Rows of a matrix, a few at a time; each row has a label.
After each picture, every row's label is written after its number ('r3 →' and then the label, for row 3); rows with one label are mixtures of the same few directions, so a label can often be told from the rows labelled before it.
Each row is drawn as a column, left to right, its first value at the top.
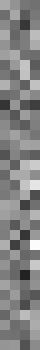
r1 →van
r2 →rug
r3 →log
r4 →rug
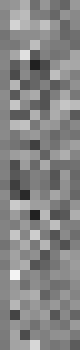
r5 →rug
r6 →log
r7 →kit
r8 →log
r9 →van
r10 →rug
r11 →van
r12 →log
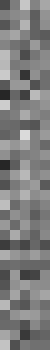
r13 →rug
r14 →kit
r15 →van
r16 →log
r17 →rug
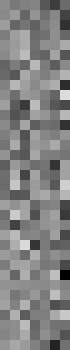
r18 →log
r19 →rug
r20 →van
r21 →van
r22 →kit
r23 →kit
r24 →log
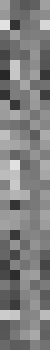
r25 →van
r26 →log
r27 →kit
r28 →van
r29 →van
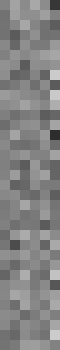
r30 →log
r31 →rug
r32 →log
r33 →kit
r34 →rug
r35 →van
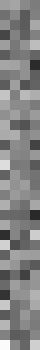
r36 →kit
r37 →van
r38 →log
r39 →log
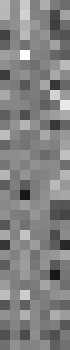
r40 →rug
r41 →kit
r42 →kit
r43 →van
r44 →van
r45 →log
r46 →van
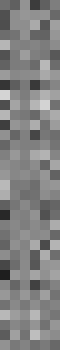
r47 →log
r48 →van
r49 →kit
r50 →van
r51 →van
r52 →rug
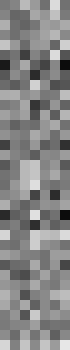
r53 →log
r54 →log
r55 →kit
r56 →rug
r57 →log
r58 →kit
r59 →log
